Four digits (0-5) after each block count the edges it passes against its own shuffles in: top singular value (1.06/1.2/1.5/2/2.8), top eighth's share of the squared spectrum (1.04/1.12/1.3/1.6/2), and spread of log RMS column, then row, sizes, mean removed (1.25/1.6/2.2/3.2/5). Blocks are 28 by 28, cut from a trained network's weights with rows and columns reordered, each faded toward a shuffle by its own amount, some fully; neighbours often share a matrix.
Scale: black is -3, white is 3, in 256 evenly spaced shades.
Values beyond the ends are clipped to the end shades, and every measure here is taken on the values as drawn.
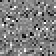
0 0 0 0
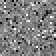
0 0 0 0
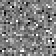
0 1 0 0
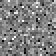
0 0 0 0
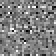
2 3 0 2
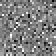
1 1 0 0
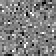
0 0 0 0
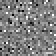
1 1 0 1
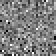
0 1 0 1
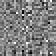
3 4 2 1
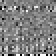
3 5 0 3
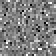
0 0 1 0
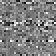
3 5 0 3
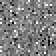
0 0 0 0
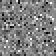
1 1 0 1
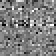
3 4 0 2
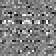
3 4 0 3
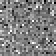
1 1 0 1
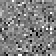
2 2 0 0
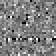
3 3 0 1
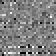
3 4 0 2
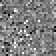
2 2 1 0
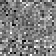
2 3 0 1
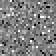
1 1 0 0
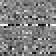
3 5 0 3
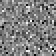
2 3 1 1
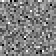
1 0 0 0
